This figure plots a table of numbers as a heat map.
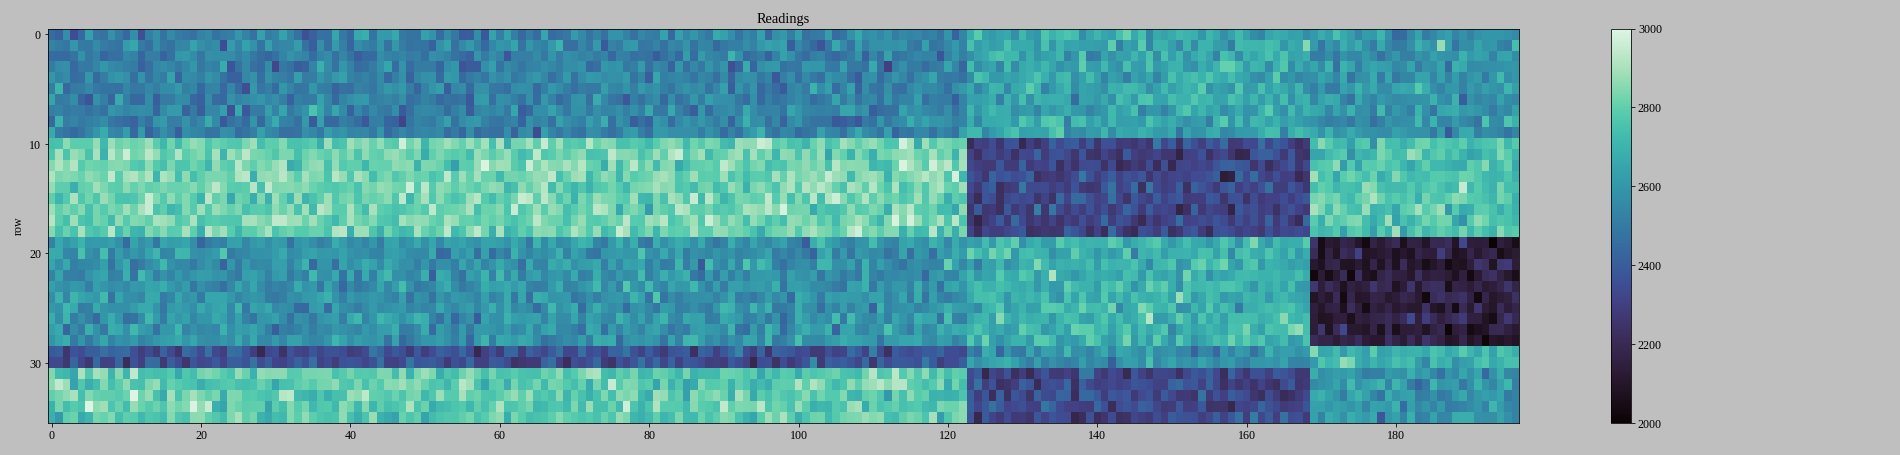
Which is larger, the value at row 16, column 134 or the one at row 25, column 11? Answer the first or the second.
the second
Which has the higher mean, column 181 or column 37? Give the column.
37
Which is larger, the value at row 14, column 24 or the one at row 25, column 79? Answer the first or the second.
the first
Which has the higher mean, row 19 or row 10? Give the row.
10
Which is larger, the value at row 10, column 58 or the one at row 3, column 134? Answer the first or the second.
the first
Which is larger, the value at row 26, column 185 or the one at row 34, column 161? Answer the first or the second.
the second
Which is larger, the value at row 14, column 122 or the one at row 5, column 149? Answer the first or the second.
the first
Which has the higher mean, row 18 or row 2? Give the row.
18
